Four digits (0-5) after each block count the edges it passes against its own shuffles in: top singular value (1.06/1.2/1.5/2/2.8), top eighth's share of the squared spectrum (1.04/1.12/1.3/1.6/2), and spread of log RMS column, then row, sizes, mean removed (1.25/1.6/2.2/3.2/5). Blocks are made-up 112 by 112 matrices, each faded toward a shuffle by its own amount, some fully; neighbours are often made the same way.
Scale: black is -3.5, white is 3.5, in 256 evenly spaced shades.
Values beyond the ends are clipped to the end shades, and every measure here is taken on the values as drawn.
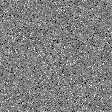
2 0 0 0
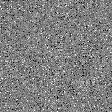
3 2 0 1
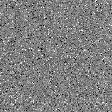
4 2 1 1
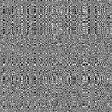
5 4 4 4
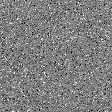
2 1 0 0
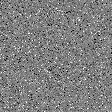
0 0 0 0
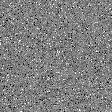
2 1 0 0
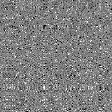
4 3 2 2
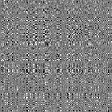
5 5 4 4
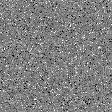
2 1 0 0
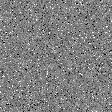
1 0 0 0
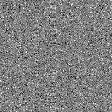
4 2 1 1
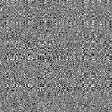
5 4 3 3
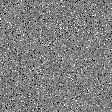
0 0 0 0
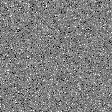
3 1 0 0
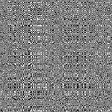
5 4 4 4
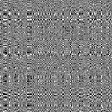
5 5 4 4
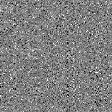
4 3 2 1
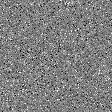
1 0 0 0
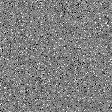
3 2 0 1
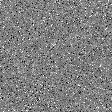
0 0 0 0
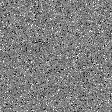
0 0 0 0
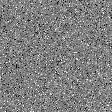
0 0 0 0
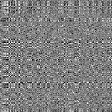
5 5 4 4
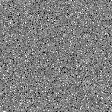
3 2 0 0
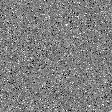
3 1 0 0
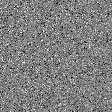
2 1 0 0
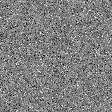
0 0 0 0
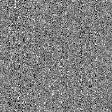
1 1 3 0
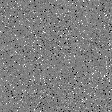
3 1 1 0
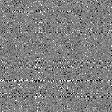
4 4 2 3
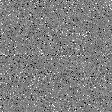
3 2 0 1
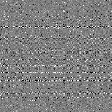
5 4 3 3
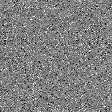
3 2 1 1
